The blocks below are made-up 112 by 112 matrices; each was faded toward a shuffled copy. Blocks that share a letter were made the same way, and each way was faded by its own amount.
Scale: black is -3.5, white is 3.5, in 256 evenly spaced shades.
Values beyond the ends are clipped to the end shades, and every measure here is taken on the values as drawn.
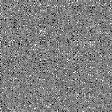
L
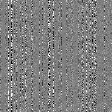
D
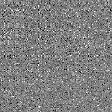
L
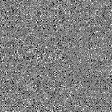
L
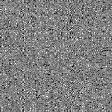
L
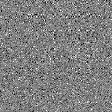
L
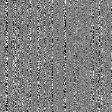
D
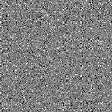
L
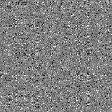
L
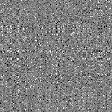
L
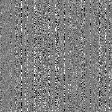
D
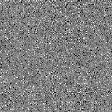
L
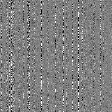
D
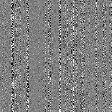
D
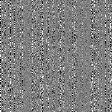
D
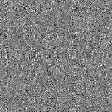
L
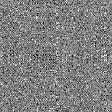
L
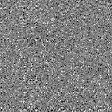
L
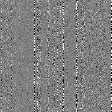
D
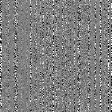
D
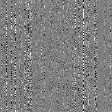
D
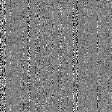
D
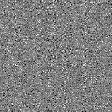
L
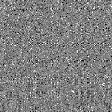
L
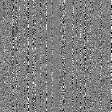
D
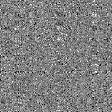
L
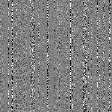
D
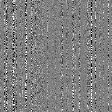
D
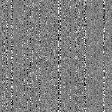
D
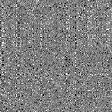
L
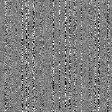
D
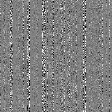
D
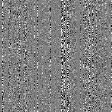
D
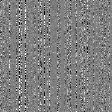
D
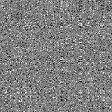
L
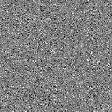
L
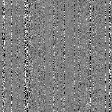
D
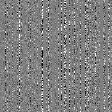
D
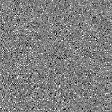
L
